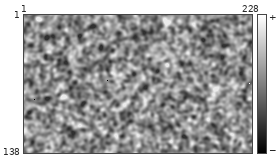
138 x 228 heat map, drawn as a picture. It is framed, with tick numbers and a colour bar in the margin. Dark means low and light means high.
Slope: none. Seam: none. Lone odd cells: 3, 1 higher and 2 lower than their neighbours. Grain: blotchy. Histogram: bell-shaped. Odd rows or columns: none.
